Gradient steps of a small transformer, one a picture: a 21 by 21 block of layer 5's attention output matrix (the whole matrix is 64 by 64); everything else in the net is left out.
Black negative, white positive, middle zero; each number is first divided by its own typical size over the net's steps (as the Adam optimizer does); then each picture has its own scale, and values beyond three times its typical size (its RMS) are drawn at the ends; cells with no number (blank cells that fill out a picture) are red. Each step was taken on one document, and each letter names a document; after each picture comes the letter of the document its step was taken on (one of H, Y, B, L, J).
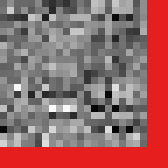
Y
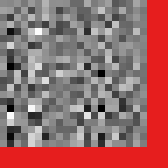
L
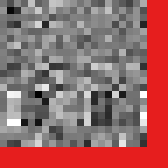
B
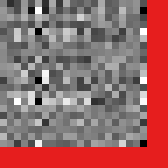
B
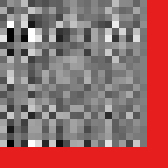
L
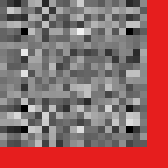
Y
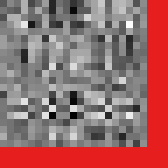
Y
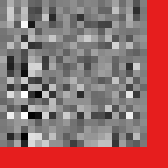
L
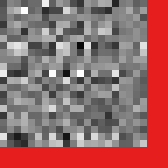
L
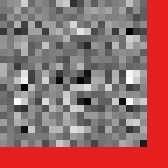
Y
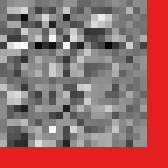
L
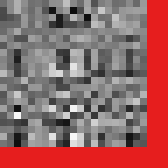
Y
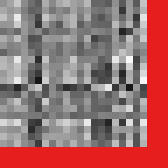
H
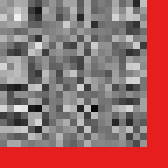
H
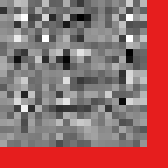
Y
